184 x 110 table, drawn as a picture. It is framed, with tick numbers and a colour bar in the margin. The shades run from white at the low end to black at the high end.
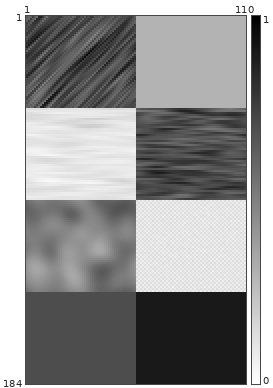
It is made of 4 by 2 panels. Panel 1,1: high, slanting up to the right. Panel 1,2: low, flat. Panel 2,1: very low, streaked across, faint in contrast. Panel 2,2: high, streaked across. Panel 3,1: middling, smooth. Panel 3,2: very low, checkered, faint in contrast. Panel 4,1: high, flat. Panel 4,2: very high, flat.
